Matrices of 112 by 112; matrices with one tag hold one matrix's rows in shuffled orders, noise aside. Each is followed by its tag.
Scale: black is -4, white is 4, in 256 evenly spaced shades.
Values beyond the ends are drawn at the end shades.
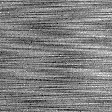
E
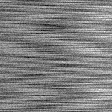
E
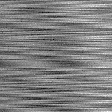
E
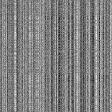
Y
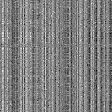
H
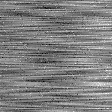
E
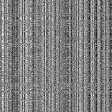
H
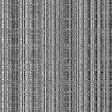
H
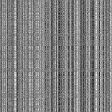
Y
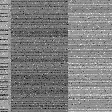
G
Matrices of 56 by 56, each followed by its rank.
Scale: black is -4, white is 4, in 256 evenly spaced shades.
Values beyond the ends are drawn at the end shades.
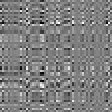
two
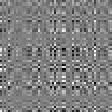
two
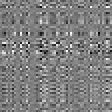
three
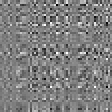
three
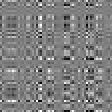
two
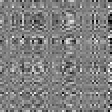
three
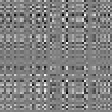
two
